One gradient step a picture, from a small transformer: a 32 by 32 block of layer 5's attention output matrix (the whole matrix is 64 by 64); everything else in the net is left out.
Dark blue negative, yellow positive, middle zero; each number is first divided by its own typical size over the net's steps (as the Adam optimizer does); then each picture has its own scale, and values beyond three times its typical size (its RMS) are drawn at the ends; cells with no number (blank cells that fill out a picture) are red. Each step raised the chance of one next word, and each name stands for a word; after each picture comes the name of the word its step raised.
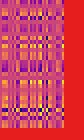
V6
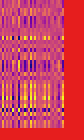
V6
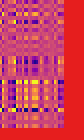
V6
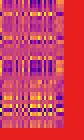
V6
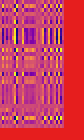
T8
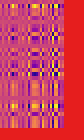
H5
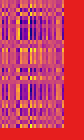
T8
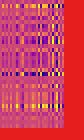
H5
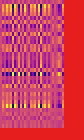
H5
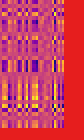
V6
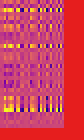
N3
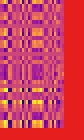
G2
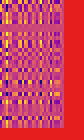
G2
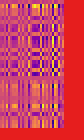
H5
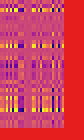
N3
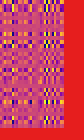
G2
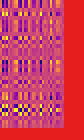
V6
